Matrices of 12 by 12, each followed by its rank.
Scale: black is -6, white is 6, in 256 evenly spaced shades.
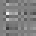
one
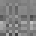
two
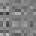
two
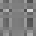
one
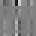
one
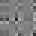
two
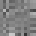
two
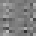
two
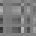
one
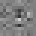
two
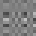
one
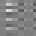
one
